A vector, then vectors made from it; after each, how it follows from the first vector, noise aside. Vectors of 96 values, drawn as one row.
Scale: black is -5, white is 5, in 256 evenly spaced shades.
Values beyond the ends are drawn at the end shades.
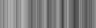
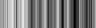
scaled up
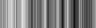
scaled up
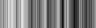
scaled up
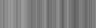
shrunk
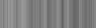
shrunk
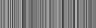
sign-scrambled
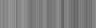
shrunk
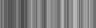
negated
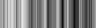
scaled up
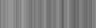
shrunk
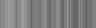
shrunk
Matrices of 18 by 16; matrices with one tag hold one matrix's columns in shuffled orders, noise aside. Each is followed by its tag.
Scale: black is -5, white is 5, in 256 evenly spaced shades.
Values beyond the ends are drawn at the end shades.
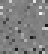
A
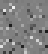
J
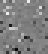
A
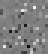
J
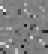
J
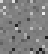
A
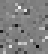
J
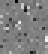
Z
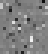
Z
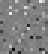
A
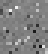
J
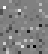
J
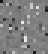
Z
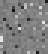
Z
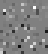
J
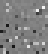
J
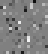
Z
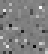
J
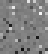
A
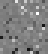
A
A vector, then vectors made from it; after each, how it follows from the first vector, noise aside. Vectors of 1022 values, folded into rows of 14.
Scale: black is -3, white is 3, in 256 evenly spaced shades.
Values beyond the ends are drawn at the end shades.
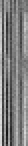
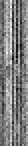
wrapped around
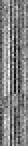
wrapped around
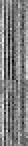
wrapped around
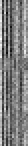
wrapped around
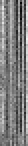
reversed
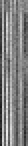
negated
